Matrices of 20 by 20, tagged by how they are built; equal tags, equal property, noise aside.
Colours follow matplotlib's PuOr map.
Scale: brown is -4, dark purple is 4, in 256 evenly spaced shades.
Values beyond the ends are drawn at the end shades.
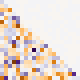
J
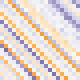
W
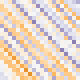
W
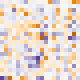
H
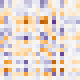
H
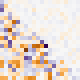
J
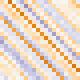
W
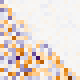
J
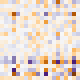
H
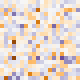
H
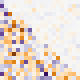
J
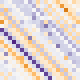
W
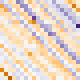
W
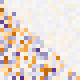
J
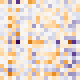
H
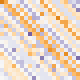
W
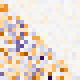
J
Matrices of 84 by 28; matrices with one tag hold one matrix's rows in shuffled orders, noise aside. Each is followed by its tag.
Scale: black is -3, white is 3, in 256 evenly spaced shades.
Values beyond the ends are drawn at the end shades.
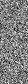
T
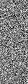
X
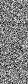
T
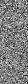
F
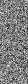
F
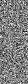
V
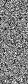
T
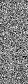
V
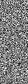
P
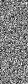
T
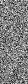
T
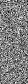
F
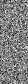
T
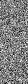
X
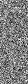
X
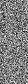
V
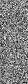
V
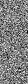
P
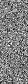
F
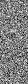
F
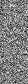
V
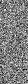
V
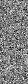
V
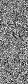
X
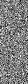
F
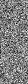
T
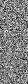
V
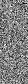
V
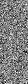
V
